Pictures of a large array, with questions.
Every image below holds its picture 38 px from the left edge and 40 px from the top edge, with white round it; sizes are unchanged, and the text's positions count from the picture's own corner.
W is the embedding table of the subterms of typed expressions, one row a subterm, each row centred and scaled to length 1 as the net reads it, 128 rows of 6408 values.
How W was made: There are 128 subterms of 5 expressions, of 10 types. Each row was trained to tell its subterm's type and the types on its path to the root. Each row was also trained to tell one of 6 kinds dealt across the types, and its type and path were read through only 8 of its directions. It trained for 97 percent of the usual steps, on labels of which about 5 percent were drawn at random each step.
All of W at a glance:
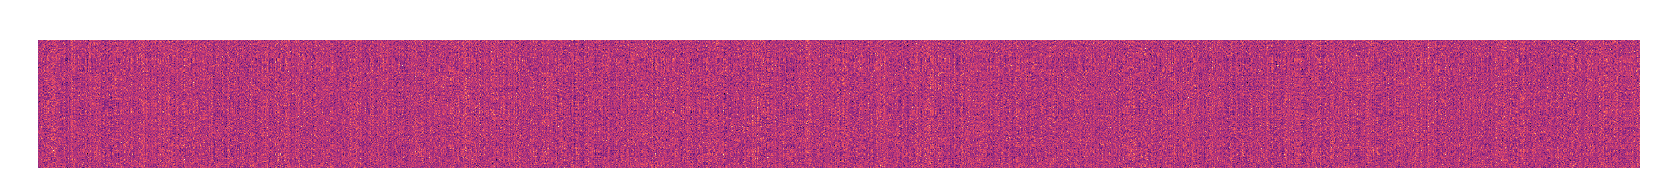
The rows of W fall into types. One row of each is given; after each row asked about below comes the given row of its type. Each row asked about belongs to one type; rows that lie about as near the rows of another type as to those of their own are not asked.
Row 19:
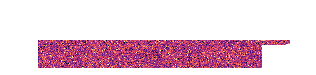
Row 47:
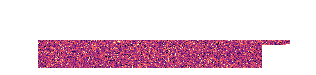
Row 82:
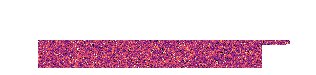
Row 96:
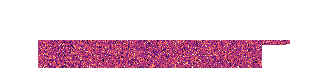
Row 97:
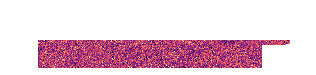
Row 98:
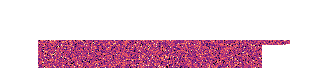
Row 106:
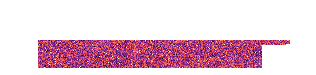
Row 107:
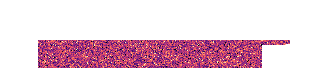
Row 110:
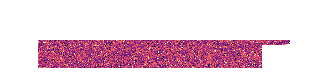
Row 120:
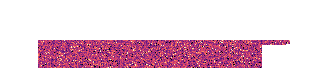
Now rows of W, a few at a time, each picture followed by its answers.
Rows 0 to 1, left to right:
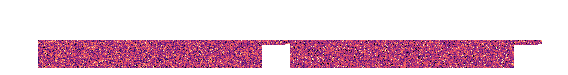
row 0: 47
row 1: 120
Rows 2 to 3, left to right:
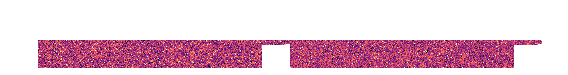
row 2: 82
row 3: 47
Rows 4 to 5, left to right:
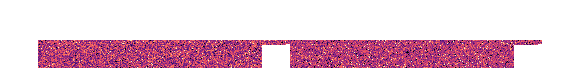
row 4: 47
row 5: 120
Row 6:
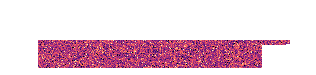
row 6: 97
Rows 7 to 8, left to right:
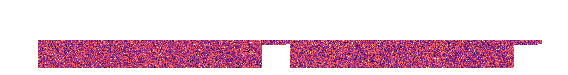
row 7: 110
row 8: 98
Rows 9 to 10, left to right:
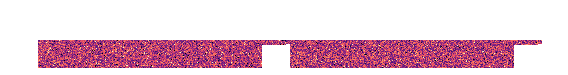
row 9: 82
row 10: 107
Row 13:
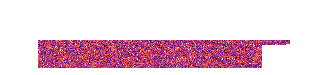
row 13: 82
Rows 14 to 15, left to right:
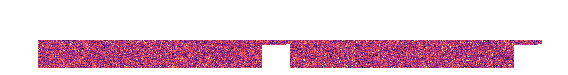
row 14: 110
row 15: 47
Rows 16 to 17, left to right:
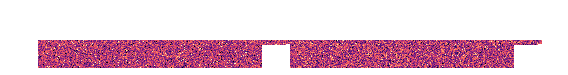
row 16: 47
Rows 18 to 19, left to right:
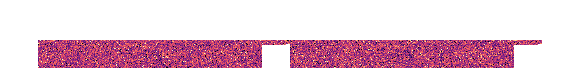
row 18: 97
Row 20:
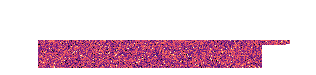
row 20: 97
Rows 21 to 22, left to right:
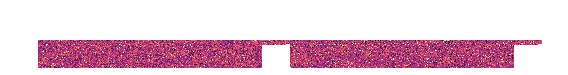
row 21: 97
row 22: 97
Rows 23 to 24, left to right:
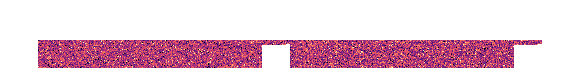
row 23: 110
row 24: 47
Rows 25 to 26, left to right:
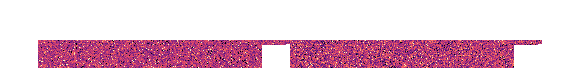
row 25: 96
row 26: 96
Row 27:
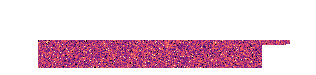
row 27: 106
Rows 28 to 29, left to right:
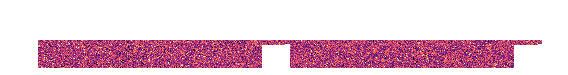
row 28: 97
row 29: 97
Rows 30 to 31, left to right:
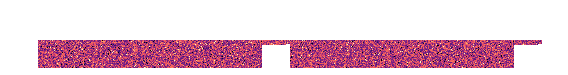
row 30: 106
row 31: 106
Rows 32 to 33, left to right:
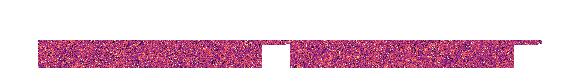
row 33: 98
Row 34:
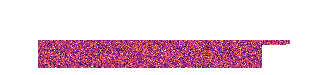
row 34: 107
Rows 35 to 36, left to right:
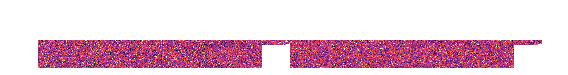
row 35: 97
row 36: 82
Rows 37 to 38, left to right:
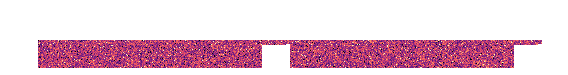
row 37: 106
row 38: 107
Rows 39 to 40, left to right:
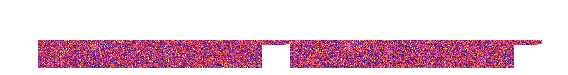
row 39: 47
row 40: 106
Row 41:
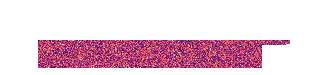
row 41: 82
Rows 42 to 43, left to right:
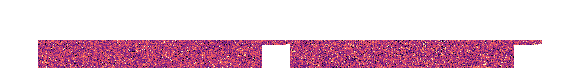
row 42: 107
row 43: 120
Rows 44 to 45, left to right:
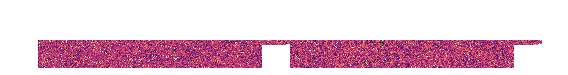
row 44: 97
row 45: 19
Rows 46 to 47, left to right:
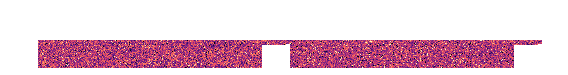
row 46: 107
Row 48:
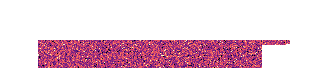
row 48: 47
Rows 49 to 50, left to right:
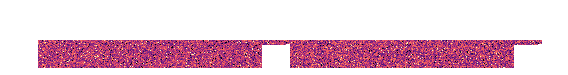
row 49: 96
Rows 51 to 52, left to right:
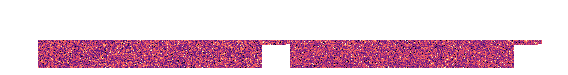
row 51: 47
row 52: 19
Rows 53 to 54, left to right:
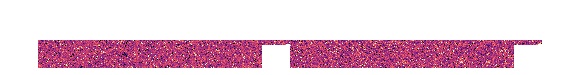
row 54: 110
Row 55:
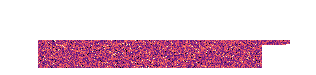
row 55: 120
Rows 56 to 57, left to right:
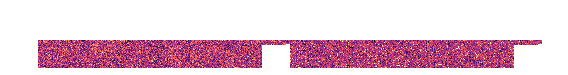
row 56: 19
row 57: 82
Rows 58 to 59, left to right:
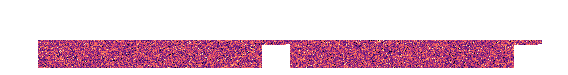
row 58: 110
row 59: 98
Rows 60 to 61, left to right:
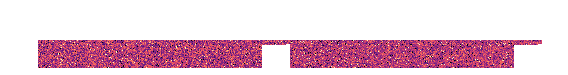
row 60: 120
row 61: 107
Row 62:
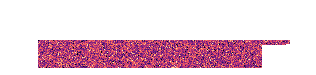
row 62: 120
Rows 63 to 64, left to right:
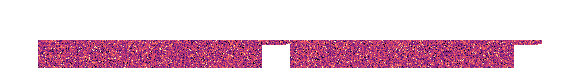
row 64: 47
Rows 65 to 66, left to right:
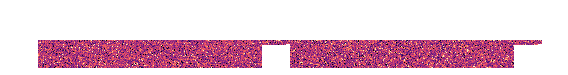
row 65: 120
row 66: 120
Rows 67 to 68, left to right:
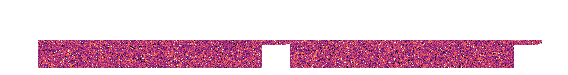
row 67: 107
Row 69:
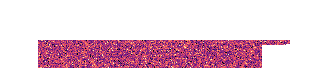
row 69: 110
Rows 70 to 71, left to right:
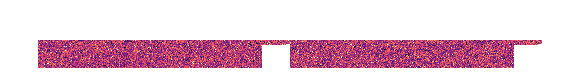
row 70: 106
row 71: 97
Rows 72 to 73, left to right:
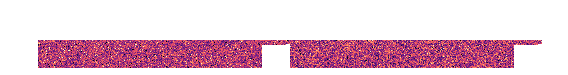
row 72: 97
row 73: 106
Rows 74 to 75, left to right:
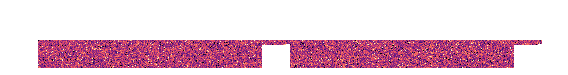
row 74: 98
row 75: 19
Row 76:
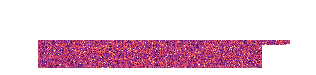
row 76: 120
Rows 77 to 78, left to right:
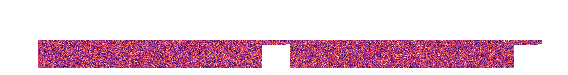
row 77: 107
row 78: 107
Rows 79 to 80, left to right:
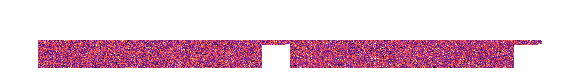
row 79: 19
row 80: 47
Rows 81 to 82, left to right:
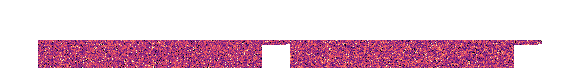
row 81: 120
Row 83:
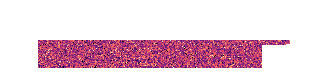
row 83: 82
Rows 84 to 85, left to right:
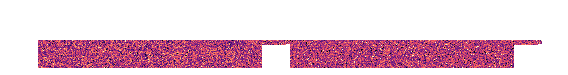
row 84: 19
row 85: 106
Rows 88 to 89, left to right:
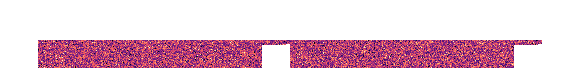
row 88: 110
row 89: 120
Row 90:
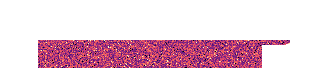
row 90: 82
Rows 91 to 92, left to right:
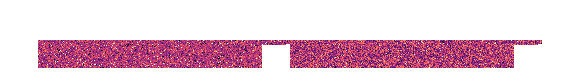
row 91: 98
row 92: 120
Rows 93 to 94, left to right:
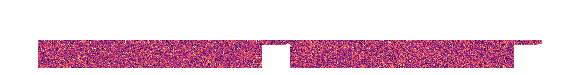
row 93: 110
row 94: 47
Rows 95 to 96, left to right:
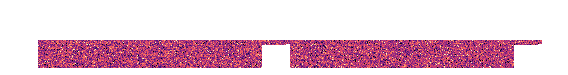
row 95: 107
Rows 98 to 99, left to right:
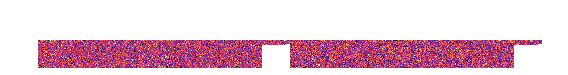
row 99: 82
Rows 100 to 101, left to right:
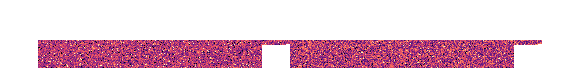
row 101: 47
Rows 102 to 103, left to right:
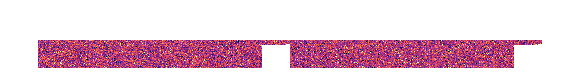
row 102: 19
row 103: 120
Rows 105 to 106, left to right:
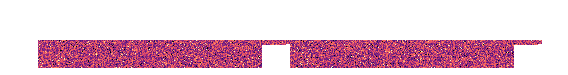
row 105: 106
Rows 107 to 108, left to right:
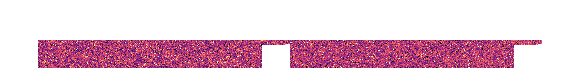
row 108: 107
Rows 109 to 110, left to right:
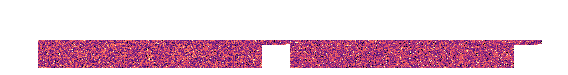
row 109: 82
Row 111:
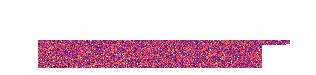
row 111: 82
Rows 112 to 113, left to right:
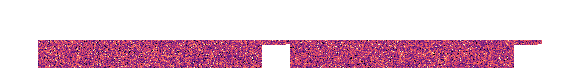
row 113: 19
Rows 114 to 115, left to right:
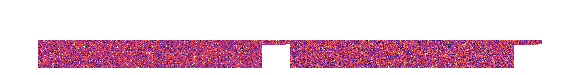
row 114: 19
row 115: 120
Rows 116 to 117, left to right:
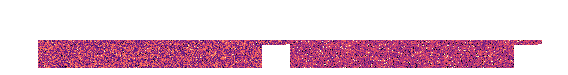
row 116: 82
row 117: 19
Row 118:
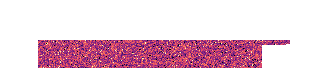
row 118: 110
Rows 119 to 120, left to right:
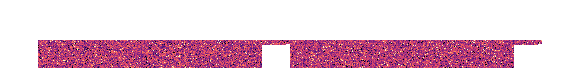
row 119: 19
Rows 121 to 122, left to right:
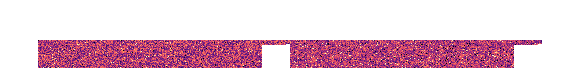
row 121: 97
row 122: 110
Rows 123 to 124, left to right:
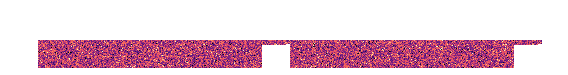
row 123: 98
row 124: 110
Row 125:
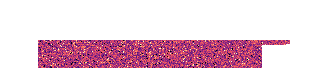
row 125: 97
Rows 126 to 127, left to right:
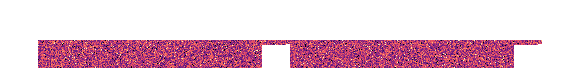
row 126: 47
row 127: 106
